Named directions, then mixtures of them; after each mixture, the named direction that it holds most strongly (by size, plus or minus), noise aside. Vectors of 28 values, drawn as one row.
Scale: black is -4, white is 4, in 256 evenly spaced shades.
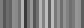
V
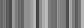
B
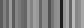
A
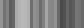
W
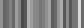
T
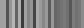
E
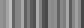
B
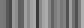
B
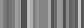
T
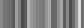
T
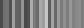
V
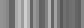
W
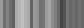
W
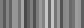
V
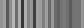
E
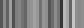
A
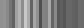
W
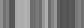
W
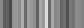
V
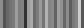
T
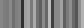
V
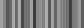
E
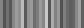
V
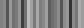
A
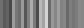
V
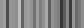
E
